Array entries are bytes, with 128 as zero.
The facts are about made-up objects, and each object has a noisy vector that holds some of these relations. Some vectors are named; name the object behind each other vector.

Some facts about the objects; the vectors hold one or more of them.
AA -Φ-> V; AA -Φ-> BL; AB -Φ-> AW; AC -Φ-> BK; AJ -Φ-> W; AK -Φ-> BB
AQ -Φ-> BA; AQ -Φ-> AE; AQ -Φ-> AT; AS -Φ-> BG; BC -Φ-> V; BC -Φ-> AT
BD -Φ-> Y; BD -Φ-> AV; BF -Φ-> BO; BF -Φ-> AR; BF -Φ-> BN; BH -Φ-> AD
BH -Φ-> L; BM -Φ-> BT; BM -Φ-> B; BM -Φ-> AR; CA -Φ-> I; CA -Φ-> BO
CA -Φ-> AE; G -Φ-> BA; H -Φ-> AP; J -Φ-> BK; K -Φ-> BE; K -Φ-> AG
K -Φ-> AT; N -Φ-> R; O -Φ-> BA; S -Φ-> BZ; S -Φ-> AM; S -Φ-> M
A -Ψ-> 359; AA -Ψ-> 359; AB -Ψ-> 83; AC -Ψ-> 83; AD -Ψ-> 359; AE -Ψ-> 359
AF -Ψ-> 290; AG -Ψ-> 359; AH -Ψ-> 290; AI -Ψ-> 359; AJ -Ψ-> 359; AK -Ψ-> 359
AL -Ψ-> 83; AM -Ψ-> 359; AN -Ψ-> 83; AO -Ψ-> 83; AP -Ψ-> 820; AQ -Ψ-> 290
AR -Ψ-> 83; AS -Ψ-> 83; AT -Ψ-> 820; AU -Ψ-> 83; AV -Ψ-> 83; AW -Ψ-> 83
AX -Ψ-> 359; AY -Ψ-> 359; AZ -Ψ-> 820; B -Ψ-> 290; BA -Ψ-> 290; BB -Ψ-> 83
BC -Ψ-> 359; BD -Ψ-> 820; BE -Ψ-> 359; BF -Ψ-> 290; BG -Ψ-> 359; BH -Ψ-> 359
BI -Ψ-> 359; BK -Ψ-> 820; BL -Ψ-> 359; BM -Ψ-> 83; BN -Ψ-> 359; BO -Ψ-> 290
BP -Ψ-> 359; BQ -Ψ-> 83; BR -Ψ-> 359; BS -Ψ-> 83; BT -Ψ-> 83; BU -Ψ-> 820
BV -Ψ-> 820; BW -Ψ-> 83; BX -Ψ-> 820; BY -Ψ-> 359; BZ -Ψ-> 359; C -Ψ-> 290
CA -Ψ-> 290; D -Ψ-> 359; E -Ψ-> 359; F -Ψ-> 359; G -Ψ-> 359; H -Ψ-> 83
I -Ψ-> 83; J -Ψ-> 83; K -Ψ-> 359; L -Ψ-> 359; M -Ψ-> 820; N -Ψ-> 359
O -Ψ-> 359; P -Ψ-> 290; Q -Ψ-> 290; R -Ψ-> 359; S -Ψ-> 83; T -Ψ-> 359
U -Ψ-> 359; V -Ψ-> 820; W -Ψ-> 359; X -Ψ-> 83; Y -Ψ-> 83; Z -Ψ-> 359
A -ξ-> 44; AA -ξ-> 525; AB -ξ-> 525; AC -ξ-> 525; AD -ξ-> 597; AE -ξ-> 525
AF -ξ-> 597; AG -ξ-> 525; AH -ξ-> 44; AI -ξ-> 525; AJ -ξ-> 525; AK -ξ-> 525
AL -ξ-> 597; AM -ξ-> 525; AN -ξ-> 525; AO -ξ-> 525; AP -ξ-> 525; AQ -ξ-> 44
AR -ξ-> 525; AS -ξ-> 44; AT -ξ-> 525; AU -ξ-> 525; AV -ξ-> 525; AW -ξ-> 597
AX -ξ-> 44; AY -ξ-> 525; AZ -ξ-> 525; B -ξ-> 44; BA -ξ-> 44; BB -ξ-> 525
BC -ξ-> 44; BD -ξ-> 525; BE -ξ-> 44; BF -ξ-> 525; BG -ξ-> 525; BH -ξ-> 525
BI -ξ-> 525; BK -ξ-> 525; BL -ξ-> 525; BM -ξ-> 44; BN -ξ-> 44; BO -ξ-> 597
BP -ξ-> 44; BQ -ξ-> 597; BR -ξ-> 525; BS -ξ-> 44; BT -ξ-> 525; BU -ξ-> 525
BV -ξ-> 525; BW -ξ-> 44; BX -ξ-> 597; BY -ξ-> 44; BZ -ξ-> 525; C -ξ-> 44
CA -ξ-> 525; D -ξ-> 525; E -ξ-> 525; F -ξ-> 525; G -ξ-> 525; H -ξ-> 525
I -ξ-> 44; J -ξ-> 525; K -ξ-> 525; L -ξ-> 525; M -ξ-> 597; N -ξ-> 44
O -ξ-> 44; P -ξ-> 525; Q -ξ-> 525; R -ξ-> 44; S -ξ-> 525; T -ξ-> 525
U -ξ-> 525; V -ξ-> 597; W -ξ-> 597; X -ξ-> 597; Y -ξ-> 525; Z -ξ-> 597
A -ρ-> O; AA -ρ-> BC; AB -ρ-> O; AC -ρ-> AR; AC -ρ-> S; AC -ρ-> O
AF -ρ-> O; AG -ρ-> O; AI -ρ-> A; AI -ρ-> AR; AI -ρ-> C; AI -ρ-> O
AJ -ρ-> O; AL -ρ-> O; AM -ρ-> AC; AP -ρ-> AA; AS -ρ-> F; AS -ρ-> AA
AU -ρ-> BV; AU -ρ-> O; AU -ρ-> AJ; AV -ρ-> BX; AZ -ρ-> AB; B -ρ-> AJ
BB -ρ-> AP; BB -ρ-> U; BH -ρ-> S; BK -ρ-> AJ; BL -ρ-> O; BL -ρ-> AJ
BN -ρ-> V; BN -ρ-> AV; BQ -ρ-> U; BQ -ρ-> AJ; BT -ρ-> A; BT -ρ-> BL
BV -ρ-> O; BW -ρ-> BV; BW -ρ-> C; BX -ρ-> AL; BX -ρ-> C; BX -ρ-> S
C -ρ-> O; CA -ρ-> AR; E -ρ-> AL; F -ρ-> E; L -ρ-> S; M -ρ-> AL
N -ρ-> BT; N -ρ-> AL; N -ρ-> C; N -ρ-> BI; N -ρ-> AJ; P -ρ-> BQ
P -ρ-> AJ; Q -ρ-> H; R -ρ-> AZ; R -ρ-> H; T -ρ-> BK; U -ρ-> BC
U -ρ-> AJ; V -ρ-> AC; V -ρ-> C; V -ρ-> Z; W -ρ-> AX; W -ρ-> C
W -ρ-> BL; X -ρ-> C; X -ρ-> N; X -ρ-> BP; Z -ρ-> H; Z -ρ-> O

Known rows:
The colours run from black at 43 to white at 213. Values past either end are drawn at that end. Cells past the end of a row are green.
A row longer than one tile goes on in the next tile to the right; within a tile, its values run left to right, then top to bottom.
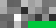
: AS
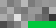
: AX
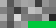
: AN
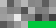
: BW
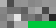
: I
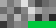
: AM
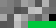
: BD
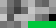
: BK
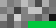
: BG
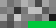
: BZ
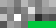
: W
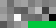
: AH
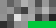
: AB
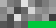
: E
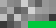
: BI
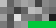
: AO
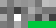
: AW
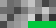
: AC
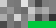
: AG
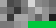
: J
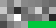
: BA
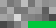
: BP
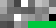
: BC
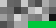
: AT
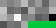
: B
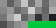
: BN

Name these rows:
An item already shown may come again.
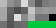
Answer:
U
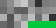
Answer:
AR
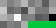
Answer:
B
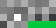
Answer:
AF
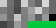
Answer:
K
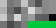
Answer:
T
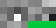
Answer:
BO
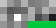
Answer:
BQ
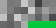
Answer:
BT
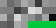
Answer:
BU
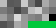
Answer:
AT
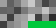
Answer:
AC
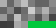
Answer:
AV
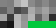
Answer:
S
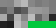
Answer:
S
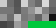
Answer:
K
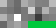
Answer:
X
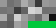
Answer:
BU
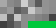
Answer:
BI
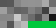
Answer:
BM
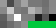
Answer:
R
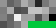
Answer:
AZ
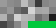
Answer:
BV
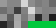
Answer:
BH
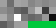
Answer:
AH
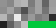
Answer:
C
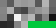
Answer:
H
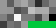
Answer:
Q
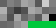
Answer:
BF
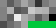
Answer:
AZ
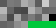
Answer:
BF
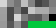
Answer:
BB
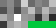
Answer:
V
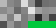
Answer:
AI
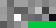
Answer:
AH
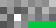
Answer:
AL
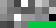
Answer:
BC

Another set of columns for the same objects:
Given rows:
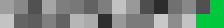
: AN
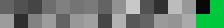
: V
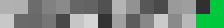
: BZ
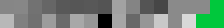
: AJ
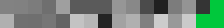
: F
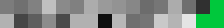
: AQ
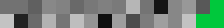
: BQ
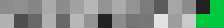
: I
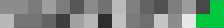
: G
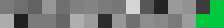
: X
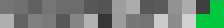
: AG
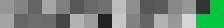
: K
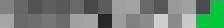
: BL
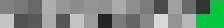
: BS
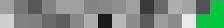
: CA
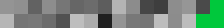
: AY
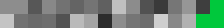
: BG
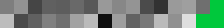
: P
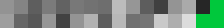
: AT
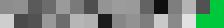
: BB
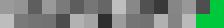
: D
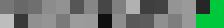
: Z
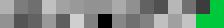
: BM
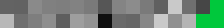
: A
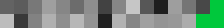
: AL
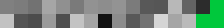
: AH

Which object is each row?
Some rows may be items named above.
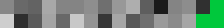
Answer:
AW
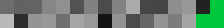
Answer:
Z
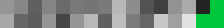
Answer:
AT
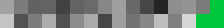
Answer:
BK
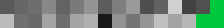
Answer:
C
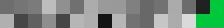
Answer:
AQ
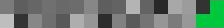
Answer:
W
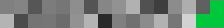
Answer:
AU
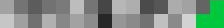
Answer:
AR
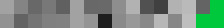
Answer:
BT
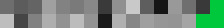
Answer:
AL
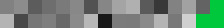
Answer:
AU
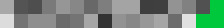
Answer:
AC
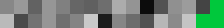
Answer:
Q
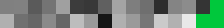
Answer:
AA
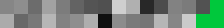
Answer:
H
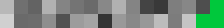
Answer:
J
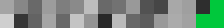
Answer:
BO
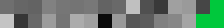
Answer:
AF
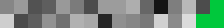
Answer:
BB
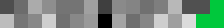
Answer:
O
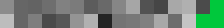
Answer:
AI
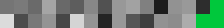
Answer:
AD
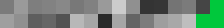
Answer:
BD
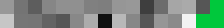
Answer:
CA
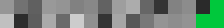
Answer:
AW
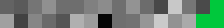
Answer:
N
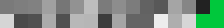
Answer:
BA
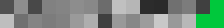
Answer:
AV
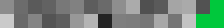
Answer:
AI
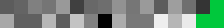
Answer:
BC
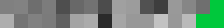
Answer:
BI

